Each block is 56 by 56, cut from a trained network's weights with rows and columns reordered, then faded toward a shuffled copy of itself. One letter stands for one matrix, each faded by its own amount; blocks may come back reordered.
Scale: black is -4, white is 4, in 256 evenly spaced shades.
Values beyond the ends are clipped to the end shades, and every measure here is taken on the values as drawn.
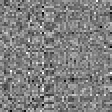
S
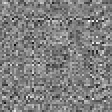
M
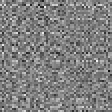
M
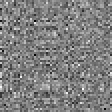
S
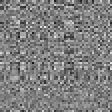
M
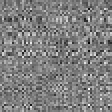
M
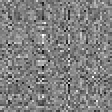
S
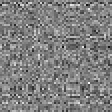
M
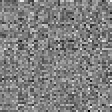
M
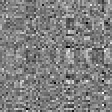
S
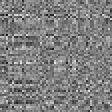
M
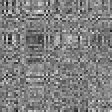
M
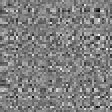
M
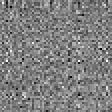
S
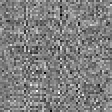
S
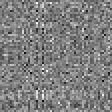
S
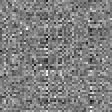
S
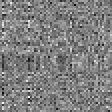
S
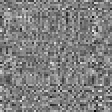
M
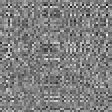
M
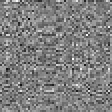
M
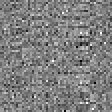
S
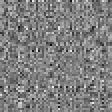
M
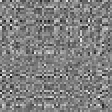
M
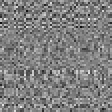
M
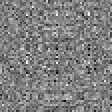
S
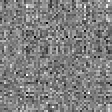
S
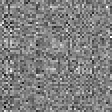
S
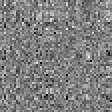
S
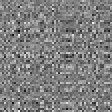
M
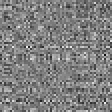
M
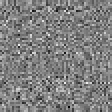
M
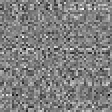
M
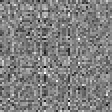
S
